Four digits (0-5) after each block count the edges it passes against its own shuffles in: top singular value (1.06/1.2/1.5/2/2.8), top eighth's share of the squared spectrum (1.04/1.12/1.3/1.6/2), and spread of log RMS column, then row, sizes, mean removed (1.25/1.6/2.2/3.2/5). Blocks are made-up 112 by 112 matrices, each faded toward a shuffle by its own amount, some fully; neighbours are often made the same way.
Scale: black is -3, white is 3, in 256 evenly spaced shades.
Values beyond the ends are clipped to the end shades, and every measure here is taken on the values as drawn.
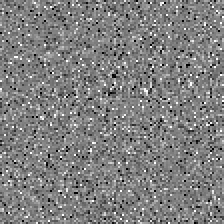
3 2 1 0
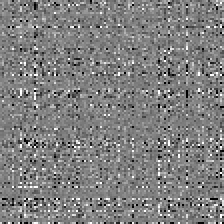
2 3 4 4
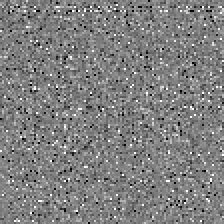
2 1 1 2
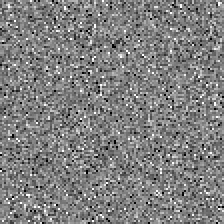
0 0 0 0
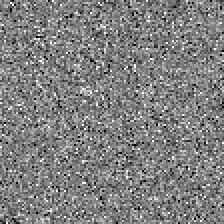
0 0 0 0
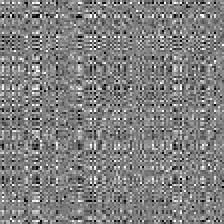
5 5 4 4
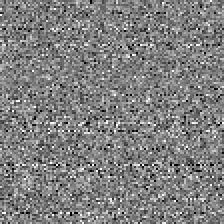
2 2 0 3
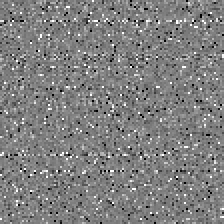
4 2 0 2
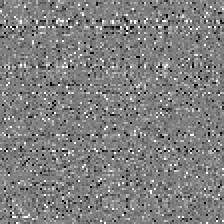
4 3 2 3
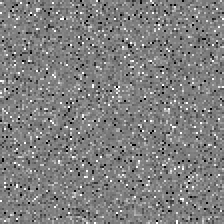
0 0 0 0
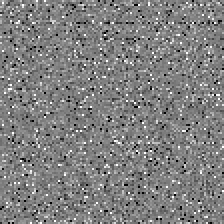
4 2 1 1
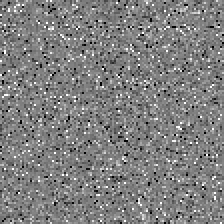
2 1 0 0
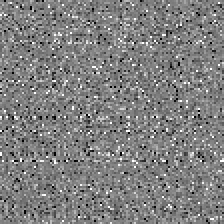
4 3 1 2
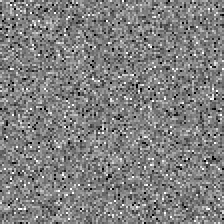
0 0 0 0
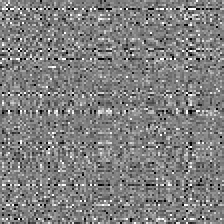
5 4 3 4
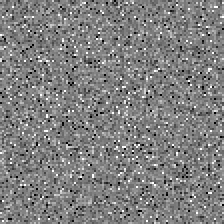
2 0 0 0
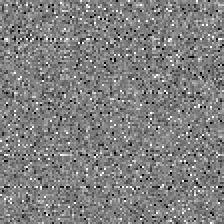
4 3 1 2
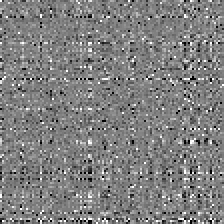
5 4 3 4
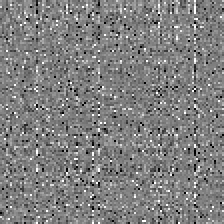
4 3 3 2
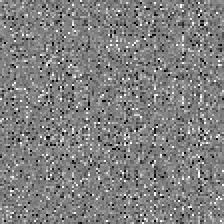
4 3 2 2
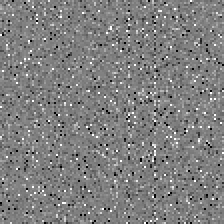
3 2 1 0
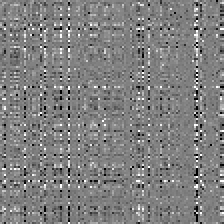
5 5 4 3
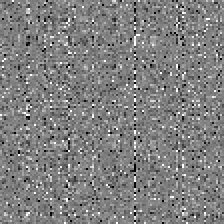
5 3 3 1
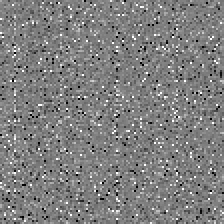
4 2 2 1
